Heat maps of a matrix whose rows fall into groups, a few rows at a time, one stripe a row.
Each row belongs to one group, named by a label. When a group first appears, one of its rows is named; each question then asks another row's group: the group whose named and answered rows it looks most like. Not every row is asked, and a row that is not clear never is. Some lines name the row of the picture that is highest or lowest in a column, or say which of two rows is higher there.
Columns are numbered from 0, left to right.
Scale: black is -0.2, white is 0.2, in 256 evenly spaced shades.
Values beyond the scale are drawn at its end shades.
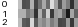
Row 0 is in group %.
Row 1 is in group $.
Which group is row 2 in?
%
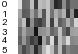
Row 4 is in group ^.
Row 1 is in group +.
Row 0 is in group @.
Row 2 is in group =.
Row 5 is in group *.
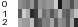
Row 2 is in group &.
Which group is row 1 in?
$
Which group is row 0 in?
%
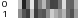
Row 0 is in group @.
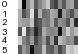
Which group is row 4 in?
&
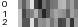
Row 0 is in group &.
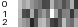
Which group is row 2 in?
@
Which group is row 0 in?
&
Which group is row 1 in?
%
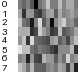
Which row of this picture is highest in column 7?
0
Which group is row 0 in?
*
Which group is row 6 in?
^
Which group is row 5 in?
&
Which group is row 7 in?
&
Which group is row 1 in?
*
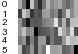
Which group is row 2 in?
=
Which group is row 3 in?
&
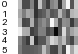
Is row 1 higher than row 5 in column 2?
Yes
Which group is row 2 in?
%
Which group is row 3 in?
@
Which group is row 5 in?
^
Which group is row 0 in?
%
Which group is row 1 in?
$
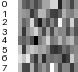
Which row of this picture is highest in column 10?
2
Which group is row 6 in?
$
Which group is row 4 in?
*
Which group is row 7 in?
%
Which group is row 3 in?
+
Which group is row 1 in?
@
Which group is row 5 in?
@
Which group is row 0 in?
%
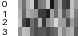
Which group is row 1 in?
&
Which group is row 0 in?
$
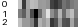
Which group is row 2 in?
$
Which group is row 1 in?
*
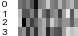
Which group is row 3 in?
^
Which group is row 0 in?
*
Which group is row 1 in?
%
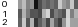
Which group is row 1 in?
^
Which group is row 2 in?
^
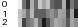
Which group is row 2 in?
+
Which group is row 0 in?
@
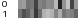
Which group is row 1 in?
*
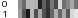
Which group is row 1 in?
=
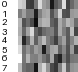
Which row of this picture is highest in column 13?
3
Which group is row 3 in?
&
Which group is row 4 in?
@
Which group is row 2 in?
*
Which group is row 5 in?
+
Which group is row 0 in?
@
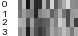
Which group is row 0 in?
^
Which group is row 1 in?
$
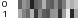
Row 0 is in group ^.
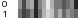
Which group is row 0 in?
*
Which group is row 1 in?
*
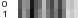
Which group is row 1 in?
^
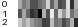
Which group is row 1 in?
^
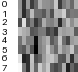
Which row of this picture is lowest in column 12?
7
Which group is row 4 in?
$
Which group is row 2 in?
^
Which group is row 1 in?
+
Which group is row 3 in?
&
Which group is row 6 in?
%
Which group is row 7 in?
@
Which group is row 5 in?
*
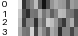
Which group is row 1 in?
+
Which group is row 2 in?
*
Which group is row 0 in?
+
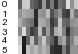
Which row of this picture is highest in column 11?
4
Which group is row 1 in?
$
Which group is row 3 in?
$
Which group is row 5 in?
@
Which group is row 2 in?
$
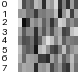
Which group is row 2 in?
+
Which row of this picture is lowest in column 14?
0
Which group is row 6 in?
&
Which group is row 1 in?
%
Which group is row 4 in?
*
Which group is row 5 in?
@
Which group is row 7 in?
$
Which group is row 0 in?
+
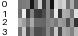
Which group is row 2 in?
&
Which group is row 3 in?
=
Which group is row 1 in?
=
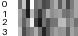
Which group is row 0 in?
=
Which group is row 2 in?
&
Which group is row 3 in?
+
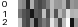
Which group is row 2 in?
%
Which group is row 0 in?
=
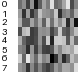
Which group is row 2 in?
+
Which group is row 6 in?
$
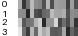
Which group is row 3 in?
@
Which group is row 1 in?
=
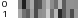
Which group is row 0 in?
*
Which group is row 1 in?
%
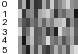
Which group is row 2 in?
+
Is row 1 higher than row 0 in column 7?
Yes
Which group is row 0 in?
^
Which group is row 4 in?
*
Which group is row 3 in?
&
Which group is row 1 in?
*
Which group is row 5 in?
=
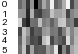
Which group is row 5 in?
=
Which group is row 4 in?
^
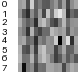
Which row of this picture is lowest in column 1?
7
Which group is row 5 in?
@
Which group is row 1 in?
+
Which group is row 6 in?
@
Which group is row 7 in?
*
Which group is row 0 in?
=
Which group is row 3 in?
=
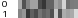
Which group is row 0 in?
+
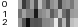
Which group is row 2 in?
=
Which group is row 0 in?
%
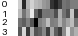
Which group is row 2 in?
*
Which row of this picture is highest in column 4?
0
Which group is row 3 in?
^
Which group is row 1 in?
&
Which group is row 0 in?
@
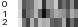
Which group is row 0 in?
+
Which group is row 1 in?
+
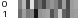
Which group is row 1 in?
$
